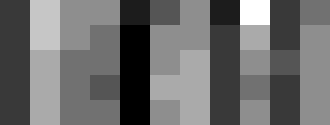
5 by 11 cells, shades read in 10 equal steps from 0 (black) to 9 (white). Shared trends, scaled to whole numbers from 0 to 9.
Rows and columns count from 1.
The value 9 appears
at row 1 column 9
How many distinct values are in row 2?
6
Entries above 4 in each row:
5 6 5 4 5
